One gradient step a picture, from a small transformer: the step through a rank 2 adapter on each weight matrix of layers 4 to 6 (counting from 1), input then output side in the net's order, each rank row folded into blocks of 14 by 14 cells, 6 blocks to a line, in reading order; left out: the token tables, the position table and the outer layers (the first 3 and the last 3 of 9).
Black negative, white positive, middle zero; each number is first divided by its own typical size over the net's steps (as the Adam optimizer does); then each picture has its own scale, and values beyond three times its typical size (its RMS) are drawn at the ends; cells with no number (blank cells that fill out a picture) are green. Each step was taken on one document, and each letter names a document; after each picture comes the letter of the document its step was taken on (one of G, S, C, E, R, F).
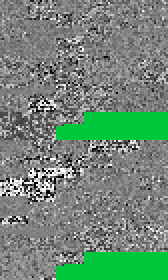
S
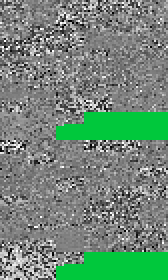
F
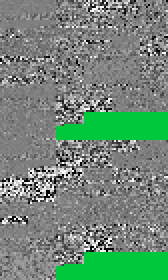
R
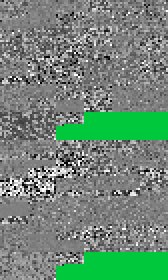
S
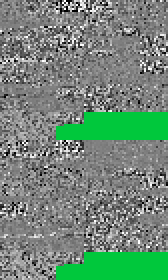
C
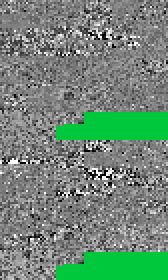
C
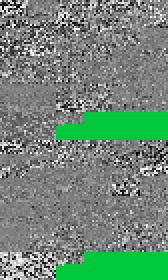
F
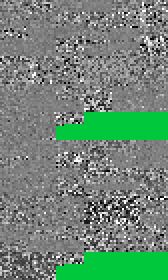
S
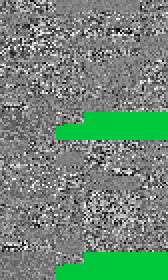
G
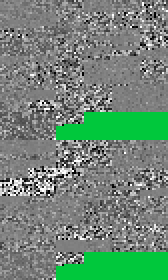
S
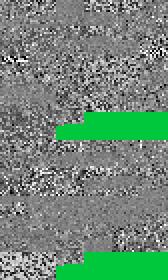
G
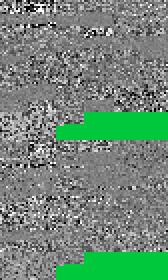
G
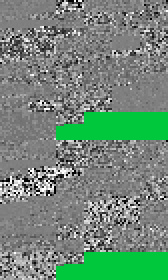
R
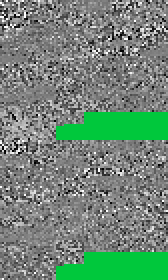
F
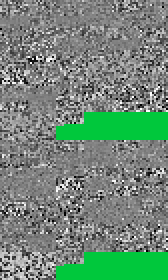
G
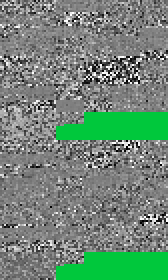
F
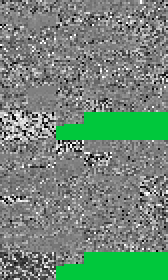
F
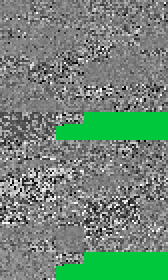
S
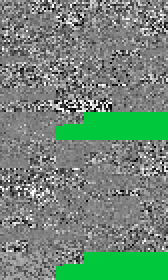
F
